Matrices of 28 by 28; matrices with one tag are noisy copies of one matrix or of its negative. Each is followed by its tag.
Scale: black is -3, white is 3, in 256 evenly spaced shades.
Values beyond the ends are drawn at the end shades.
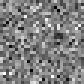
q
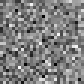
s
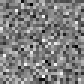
s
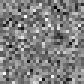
q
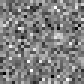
q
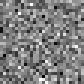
s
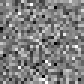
s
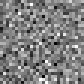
s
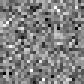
q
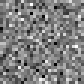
s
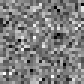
q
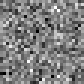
q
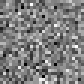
s
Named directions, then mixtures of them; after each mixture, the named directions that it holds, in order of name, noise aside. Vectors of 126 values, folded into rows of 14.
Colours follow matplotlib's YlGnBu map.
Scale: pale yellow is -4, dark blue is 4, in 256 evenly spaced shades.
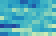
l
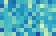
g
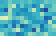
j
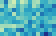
g, l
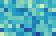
g, j, l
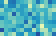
g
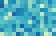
g, j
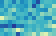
g, j, l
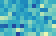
g, j, l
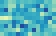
j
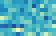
g, j, l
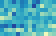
g, j, l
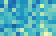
g, l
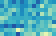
g, j, l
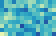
g, j, l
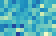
g, j, l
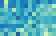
g, l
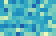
g, j, l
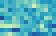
g, j, l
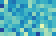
g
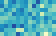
g, j, l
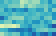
l
